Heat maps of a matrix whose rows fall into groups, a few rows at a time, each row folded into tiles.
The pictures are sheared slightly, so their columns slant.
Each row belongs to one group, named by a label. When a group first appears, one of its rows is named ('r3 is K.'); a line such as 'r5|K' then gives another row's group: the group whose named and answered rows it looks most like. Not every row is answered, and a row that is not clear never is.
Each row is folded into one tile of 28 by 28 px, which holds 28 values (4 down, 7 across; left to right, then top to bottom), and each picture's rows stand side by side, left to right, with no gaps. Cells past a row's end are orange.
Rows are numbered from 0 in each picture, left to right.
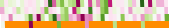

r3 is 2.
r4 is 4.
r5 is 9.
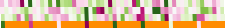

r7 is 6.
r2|6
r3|4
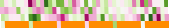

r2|6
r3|2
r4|4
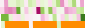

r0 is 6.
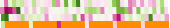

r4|6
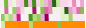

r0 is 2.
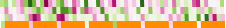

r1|6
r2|6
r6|2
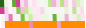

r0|6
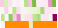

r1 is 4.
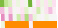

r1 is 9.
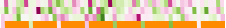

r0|2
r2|6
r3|2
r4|4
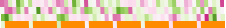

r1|9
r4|6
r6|6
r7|2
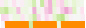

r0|6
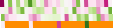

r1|6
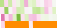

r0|2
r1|6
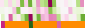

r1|4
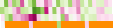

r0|4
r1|6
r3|4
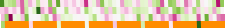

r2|9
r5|4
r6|6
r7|4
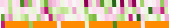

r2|6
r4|9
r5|9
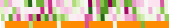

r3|2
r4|4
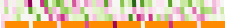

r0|2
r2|6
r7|6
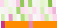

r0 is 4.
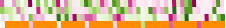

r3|6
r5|9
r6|2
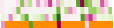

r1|9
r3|6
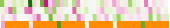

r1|6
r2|4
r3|4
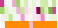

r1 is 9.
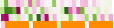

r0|6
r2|9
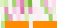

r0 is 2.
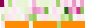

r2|9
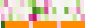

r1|6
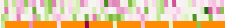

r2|2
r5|2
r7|9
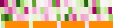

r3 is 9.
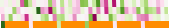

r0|4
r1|9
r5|6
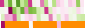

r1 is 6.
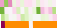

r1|9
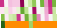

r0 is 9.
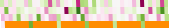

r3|4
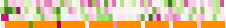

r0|6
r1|9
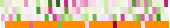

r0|2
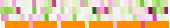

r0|6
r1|2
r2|2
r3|9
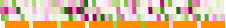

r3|2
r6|9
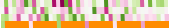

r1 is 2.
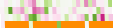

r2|4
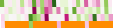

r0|9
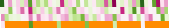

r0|9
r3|4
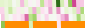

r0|4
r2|6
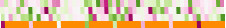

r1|4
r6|9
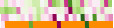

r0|6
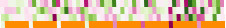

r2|9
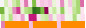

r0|4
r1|6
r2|2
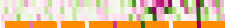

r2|2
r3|4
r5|9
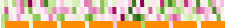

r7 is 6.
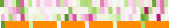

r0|4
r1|9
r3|6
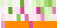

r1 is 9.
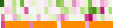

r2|6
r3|6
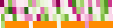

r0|9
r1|2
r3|2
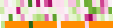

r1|9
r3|6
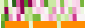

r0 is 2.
